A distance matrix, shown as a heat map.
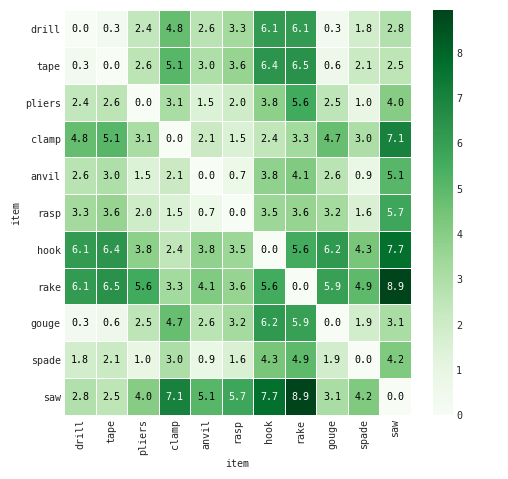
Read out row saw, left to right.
2.8 2.5 4.0 7.1 5.1 5.7 7.7 8.9 3.1 4.2 0.0
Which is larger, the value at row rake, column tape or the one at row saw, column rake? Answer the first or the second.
the second
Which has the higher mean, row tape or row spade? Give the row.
tape
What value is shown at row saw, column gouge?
3.1
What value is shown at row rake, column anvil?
4.1
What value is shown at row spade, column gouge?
1.9
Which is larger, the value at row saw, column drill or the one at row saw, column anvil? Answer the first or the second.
the second
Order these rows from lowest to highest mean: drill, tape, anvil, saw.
anvil, drill, tape, saw
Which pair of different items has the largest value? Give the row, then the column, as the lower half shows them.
saw, rake
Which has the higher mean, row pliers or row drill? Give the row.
drill
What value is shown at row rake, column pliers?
5.6
